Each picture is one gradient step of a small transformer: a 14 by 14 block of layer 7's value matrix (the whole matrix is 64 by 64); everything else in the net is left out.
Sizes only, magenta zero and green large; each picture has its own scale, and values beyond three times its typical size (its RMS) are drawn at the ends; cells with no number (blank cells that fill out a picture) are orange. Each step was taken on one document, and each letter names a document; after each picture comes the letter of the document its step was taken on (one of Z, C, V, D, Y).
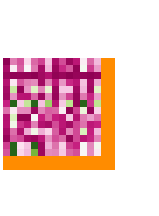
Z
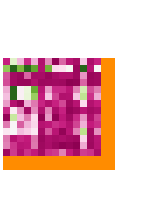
Z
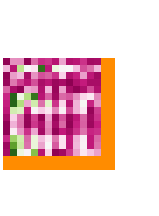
Z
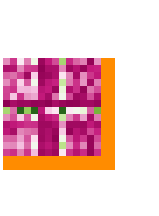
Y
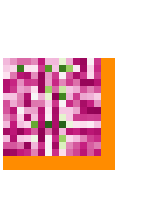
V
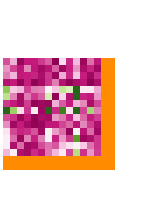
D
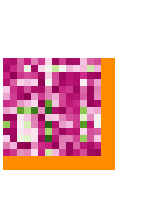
V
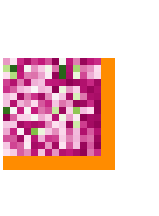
D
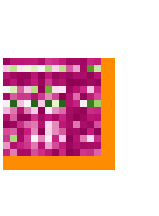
V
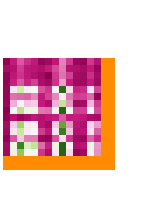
Y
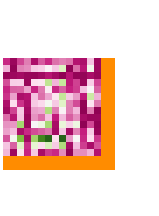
V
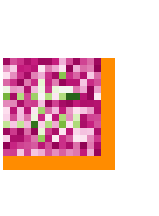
D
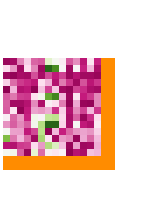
V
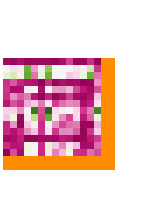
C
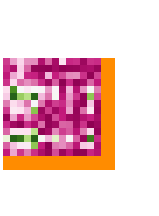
Y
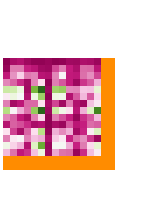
Y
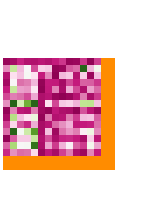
Z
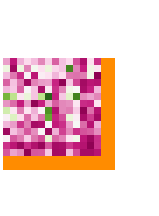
C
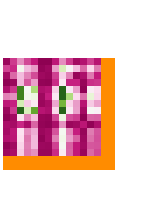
Y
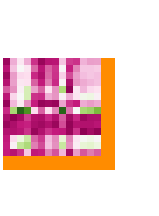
Y
